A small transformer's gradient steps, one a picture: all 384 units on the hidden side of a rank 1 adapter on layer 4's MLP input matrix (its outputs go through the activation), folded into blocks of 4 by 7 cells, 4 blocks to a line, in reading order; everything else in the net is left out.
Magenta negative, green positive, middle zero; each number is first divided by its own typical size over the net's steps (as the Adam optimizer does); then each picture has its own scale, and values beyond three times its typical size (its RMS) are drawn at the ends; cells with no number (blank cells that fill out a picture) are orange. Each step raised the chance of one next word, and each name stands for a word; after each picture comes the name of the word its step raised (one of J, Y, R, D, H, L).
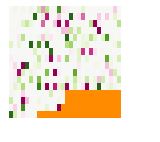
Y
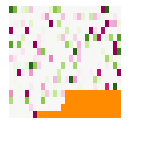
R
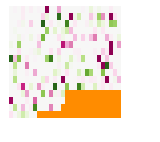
Y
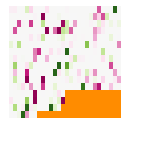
Y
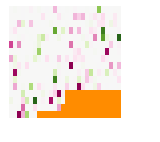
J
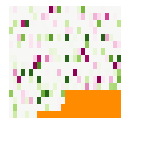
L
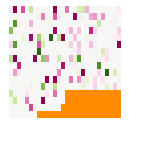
L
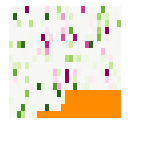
J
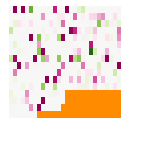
L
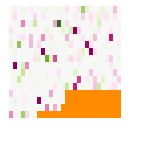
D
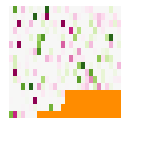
J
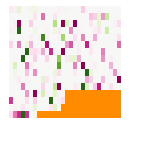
Y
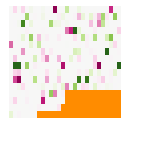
D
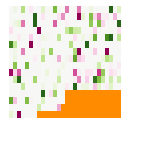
R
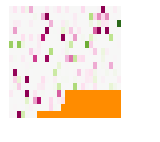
R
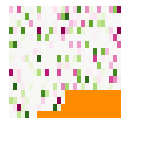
L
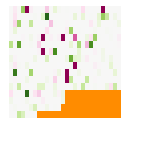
J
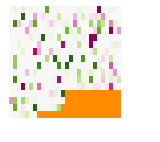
Y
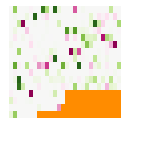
R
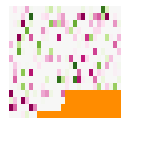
Y
